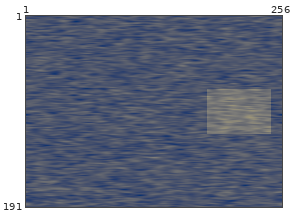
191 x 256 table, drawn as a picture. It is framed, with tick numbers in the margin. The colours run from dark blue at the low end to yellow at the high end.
In the middle right lies a patch that is higher than the rest. Streaks run across, left to right. The ninth with the highest average is the middle right. Overall the values sit about 30% of the way up the scale.
